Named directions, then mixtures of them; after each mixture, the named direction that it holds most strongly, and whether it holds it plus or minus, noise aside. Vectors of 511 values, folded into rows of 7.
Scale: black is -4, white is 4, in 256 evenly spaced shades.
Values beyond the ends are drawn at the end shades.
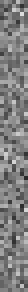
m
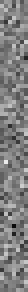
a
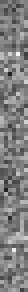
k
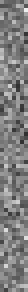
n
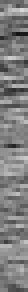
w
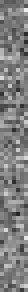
n, plus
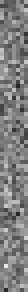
n, plus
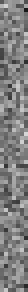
n, minus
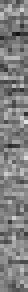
w, plus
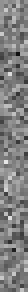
k, minus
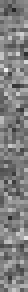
k, plus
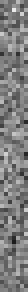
m, plus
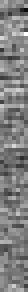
w, minus
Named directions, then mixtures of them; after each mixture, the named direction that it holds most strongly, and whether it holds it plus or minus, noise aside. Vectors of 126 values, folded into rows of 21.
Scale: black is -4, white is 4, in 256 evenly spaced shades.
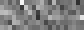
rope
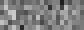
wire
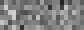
wire, plus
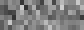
rope, minus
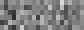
wire, minus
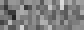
wire, minus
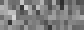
rope, plus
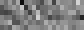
rope, minus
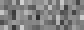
wire, minus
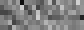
rope, minus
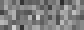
wire, plus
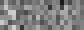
wire, plus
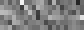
rope, plus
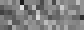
rope, minus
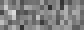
wire, plus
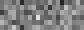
wire, plus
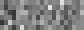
wire, minus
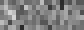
wire, plus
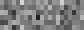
wire, minus
